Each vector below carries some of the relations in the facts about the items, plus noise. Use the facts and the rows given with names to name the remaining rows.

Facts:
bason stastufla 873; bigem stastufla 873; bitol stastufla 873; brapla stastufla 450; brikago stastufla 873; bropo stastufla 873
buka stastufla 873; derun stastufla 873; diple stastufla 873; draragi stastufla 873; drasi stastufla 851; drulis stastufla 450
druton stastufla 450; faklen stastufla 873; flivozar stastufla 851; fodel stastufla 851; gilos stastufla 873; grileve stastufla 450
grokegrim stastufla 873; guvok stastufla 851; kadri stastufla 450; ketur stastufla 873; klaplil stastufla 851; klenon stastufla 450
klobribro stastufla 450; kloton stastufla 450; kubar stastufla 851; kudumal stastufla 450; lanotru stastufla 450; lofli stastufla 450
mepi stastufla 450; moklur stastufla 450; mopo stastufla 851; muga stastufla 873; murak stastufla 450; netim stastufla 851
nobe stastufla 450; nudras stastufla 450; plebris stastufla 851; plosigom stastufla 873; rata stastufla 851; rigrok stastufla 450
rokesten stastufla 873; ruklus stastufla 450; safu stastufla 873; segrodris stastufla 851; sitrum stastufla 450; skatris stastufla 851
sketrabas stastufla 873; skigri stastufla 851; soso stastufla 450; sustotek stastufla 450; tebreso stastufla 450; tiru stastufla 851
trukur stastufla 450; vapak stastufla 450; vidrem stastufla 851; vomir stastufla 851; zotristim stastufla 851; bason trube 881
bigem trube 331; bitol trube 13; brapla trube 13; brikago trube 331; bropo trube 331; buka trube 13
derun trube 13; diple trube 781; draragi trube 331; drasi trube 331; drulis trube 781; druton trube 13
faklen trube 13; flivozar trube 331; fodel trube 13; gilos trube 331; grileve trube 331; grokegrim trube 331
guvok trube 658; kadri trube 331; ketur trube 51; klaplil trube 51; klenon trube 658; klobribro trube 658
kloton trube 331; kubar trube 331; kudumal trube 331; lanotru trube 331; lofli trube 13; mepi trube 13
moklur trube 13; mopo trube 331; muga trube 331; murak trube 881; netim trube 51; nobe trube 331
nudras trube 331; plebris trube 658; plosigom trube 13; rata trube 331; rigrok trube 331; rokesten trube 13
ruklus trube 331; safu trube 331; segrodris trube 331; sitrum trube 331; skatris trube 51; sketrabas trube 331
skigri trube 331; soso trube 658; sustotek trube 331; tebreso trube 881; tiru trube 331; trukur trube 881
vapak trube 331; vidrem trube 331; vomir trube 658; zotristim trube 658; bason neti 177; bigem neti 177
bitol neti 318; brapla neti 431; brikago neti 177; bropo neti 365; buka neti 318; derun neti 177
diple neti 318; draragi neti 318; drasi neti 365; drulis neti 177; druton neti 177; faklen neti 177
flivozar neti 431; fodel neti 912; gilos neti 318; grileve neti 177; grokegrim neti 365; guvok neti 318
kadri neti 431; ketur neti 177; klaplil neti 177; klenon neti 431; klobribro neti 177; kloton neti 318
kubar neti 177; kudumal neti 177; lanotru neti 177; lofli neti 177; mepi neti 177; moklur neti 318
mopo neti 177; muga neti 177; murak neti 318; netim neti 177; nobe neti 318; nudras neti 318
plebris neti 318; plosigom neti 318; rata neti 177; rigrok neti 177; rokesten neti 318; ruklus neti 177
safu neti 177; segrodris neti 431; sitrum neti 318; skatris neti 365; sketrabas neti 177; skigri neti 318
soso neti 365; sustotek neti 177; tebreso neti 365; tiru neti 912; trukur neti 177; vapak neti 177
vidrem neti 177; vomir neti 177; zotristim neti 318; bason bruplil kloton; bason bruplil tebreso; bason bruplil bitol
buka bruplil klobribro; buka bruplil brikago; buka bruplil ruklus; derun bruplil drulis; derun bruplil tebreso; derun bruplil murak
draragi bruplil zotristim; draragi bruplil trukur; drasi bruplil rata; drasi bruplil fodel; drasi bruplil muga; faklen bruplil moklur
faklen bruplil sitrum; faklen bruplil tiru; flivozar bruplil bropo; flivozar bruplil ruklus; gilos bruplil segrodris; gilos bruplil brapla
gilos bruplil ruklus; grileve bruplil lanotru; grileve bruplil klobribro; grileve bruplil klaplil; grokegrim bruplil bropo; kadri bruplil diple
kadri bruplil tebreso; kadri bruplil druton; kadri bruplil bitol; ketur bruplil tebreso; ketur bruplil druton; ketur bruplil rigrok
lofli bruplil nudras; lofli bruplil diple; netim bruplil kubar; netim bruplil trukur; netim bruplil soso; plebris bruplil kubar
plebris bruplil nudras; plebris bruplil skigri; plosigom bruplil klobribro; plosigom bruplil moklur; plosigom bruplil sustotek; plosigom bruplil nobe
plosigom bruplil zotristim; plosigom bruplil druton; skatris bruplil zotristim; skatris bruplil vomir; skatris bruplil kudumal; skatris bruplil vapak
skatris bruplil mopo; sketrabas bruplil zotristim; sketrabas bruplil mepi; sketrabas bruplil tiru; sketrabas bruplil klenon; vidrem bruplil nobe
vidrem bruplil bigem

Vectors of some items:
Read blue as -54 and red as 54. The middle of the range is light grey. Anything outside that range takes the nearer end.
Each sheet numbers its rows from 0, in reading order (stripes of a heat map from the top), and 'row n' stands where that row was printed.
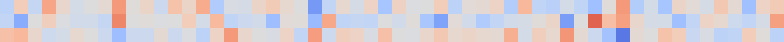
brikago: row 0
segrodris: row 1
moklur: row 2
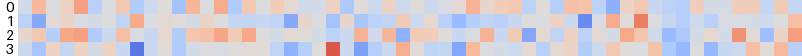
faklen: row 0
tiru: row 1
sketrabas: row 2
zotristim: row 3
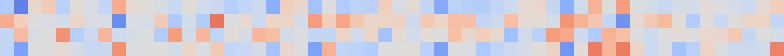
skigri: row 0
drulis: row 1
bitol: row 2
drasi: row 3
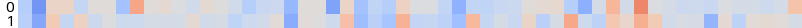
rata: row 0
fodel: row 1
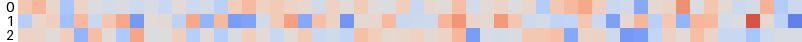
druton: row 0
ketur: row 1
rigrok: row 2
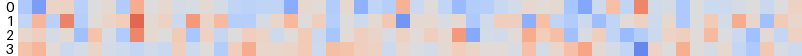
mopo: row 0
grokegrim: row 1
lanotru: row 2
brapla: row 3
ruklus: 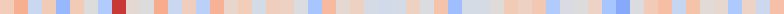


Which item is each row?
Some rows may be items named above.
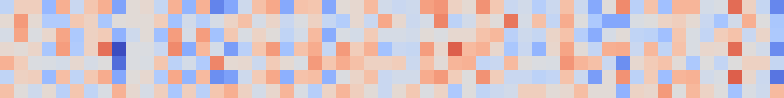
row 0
ketur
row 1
klobribro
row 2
plosigom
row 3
bason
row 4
drulis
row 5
ketur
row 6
nudras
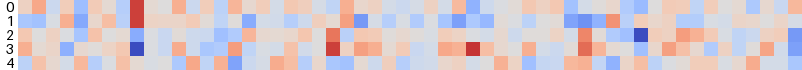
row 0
ruklus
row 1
flivozar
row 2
lofli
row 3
murak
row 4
derun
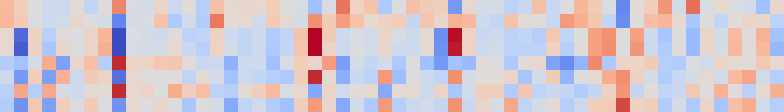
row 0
kadri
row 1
drulis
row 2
netim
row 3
netim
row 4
flivozar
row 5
skatris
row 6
gilos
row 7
klaplil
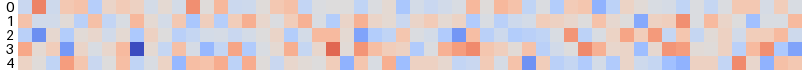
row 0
buka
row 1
nudras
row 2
plebris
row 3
tebreso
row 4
draragi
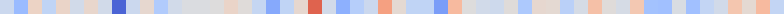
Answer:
zotristim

